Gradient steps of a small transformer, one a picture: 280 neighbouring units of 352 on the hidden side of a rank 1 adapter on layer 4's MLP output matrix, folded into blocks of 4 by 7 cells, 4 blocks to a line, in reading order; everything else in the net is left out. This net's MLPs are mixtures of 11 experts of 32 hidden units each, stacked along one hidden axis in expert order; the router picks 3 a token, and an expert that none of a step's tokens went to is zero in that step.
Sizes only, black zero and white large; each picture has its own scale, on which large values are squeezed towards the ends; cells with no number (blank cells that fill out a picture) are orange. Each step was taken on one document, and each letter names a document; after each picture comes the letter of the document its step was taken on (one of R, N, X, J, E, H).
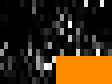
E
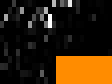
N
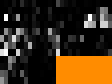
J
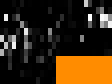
J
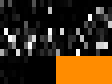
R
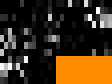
J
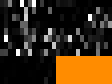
R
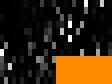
E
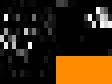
J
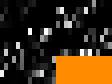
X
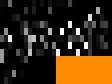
R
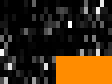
E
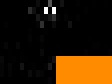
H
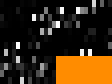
X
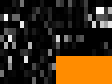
J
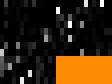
E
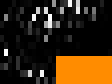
N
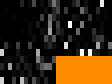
E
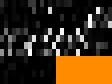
R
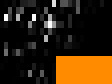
N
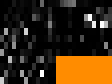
J
